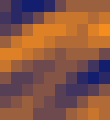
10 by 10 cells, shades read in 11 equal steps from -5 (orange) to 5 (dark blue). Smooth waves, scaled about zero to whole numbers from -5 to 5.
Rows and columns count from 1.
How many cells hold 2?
11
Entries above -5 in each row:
10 10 9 10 10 10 10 10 10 10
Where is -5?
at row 3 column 10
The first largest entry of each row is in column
3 2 1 1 10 10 9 7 6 4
